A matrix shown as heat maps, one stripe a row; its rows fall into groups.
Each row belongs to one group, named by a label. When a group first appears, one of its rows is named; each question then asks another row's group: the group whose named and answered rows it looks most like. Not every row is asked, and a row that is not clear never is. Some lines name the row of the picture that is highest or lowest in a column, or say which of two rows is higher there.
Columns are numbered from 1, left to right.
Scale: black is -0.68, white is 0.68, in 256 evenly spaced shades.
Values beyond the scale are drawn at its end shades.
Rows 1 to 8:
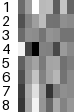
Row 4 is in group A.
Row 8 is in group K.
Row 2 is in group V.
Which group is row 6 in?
K
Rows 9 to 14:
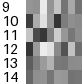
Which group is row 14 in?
K
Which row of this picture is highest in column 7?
12
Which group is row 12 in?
V
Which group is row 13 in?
V
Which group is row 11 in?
A
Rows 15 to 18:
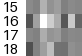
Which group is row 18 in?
V
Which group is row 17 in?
V
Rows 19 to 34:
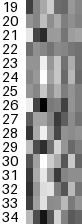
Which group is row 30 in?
V
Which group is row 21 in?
A
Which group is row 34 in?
A
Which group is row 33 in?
K
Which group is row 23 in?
V
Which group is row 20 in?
V
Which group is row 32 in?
V
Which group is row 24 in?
V
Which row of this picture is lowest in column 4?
34
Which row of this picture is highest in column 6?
33
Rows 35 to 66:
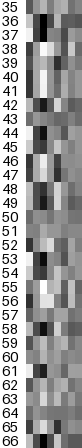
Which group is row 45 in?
A
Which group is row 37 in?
A
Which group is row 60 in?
V
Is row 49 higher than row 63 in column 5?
Yes
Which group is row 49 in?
A
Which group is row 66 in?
A
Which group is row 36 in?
A
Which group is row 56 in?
V
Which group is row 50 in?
K
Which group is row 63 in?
V
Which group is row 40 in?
K
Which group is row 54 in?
A
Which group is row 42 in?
A
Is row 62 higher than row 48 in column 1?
No
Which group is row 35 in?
K
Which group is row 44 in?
A
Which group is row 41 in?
K
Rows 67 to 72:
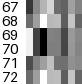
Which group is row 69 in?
A
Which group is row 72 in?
V
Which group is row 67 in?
V
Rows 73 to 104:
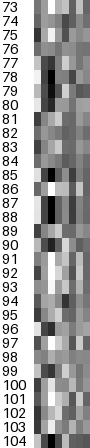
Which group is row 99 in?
A
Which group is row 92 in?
V
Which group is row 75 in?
K
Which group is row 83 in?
V
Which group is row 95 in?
V
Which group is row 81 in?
V
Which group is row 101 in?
V
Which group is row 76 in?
K
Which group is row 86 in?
V
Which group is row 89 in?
V
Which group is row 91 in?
V
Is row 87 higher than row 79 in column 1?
Yes
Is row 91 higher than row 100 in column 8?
No
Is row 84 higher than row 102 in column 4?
No
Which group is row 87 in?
A
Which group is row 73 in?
V
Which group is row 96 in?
A
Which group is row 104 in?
A
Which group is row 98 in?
V
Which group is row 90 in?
A
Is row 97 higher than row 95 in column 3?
Yes
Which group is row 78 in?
A
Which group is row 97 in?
V
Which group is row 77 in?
A
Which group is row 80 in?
A
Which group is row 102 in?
V
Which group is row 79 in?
A
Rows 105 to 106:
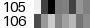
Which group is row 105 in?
A
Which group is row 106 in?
K
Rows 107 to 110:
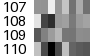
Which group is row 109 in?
V
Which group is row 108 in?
A
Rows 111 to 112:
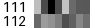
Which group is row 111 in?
A
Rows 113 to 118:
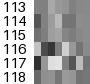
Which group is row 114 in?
V
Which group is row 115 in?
V
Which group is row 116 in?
A
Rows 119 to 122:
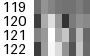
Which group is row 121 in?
V
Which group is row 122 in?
V
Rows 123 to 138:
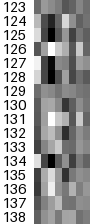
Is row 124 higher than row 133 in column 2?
No
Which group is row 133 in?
V
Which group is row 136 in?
K
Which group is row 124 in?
A
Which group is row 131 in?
V
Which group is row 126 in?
V
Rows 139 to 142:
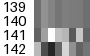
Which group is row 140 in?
K
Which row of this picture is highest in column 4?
141
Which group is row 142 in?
A
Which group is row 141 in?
V
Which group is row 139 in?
K
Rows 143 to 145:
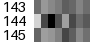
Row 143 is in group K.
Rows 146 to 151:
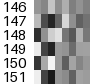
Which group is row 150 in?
K
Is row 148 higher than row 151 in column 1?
No
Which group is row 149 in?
A
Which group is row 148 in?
V
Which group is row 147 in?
A
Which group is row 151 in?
A
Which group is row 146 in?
V
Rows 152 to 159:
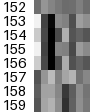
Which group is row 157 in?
K
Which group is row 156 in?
A
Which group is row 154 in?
A
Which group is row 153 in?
A
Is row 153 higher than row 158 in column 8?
Yes
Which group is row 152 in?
K
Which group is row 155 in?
A
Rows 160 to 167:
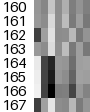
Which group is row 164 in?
A
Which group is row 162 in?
K
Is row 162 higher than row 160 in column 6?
Yes
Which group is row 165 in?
A
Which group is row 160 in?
V
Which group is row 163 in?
V
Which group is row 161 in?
V
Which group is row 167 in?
K
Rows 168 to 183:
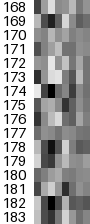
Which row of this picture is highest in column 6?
168
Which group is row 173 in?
V
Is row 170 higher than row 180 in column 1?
Yes
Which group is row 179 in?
A
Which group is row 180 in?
V
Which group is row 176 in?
V
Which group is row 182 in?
A
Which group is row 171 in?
V
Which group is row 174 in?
A
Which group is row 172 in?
V
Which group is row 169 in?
A
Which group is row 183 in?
A
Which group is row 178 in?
A
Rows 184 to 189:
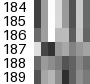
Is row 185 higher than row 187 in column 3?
Yes
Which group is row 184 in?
V
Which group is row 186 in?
V
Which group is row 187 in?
A
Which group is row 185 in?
V
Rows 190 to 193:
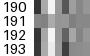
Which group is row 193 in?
K
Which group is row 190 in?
K
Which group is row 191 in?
V
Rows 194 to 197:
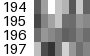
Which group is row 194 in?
V
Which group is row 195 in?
V
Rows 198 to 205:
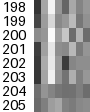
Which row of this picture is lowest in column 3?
204
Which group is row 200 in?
V
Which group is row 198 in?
K
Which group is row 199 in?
K
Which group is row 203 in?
K
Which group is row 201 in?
K
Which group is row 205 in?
V
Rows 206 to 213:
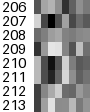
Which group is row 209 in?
V
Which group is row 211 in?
A
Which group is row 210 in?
A
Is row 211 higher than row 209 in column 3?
No
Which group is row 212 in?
V
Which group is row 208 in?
V
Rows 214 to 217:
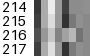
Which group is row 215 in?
K
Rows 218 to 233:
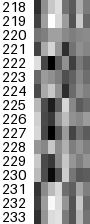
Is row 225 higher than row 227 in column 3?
Yes
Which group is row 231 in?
V
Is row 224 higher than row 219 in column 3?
No
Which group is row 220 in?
V
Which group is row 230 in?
A
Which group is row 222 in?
A
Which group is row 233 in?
V
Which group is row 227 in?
A
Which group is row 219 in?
V
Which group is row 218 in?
V
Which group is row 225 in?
A
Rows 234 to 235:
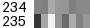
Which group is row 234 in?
V
